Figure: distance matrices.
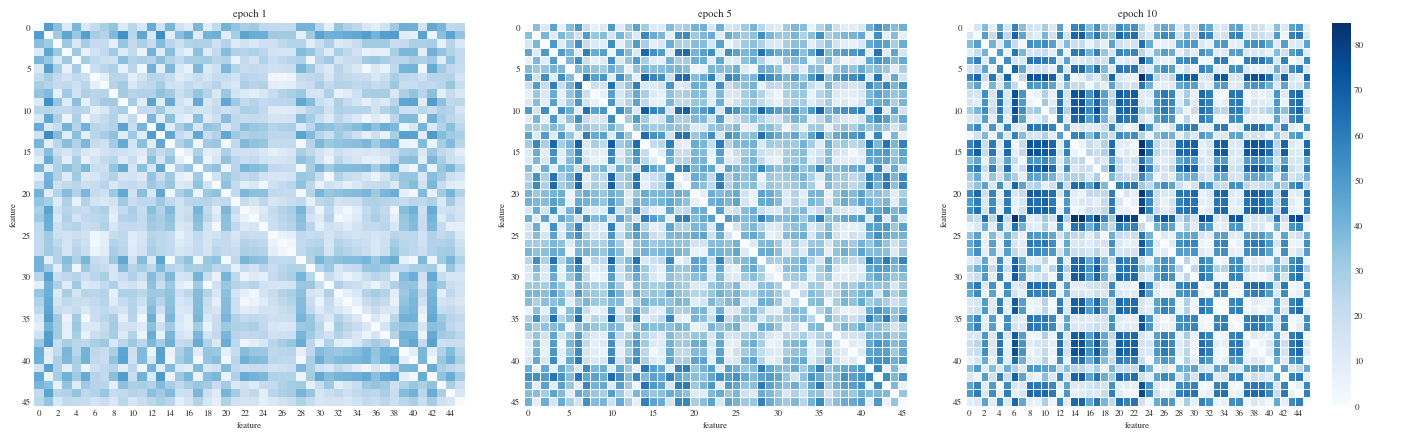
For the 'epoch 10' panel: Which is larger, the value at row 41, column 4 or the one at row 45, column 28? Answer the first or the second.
the first
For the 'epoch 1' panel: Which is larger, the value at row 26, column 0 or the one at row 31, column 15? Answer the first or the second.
the first
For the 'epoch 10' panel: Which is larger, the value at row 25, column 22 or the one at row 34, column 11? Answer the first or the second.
the first
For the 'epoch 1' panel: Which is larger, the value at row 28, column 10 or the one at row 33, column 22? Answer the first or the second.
the first
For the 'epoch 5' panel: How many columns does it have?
46
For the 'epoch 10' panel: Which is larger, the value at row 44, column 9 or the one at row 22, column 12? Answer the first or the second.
the first
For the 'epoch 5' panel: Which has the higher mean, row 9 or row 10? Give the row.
10
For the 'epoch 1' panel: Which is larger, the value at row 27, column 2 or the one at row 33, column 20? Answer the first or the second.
the second
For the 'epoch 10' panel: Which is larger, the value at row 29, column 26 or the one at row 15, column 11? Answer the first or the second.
the second
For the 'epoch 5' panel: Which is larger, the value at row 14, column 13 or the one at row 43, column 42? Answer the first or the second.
the first
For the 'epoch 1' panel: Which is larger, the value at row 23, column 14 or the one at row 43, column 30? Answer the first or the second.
the first
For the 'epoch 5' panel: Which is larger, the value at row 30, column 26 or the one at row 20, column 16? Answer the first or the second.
the second
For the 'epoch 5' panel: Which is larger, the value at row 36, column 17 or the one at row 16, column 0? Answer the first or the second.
the first
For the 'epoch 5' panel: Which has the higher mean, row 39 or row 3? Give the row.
3
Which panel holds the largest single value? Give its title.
epoch 10
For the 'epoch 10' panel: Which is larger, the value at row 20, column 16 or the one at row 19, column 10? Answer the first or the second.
the first
